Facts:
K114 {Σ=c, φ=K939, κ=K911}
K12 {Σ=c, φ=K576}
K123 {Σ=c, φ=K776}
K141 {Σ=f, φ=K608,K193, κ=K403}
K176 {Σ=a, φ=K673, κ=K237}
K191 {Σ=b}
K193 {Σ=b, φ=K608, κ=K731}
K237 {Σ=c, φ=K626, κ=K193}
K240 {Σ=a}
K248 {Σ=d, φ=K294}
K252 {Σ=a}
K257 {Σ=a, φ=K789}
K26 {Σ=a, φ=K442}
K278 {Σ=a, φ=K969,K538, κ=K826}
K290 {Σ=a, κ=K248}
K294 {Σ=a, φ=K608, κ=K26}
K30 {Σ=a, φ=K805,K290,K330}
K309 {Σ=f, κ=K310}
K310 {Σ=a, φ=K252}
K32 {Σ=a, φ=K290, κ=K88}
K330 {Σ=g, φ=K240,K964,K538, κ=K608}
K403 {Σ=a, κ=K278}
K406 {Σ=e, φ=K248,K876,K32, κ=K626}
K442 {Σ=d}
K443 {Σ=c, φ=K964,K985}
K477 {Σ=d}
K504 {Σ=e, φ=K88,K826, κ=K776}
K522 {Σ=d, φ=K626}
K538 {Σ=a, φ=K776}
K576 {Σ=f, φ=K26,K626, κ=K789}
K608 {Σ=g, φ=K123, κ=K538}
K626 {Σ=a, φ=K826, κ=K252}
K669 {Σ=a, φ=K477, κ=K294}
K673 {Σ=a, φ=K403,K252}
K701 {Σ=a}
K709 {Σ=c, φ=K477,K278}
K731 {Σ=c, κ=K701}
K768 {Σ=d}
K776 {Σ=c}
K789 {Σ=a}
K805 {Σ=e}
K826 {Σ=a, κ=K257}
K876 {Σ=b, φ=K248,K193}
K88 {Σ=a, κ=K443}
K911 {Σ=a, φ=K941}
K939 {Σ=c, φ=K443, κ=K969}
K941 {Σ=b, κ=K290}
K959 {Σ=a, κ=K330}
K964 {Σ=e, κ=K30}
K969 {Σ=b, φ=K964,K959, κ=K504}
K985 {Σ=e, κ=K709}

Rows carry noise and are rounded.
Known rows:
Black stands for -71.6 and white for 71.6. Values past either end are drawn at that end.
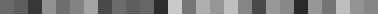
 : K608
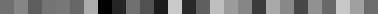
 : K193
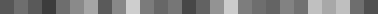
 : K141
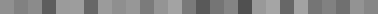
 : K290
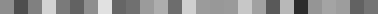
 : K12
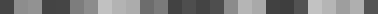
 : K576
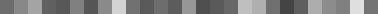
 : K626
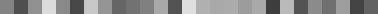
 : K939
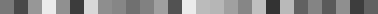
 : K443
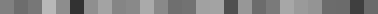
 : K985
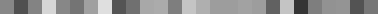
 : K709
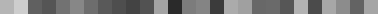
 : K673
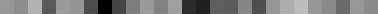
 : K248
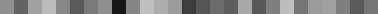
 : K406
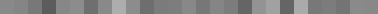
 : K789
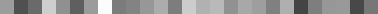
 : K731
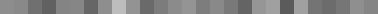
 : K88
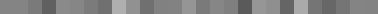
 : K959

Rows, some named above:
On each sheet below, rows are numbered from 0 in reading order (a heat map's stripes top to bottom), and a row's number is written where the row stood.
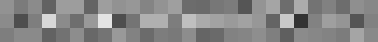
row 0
K290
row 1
K709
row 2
K26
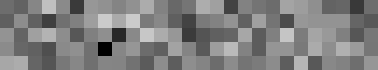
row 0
K964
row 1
K309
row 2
K406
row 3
K294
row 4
K252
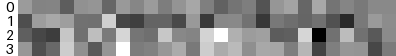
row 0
K290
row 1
K969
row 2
K123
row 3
K731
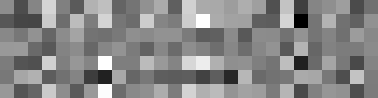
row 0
K114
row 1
K123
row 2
K30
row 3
K403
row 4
K776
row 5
K522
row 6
K731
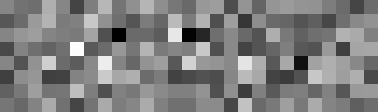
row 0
K805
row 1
K330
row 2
K876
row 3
K538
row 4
K237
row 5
K576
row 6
K278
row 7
K504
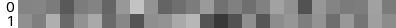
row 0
K826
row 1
K32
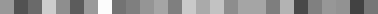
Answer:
K731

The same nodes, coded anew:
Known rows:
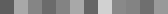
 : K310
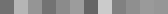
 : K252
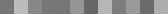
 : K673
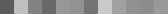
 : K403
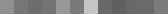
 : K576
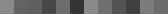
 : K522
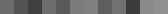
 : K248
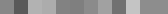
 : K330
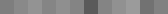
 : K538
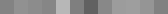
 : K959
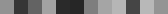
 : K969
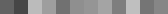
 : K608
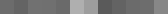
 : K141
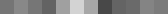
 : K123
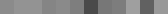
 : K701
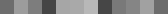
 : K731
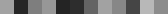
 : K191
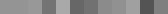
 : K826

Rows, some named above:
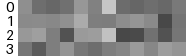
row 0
K576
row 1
K26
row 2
K237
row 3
K805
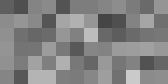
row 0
K406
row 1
K776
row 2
K576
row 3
K985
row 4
K626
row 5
K330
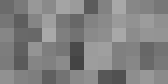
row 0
K290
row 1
K805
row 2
K964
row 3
K504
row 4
K504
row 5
K309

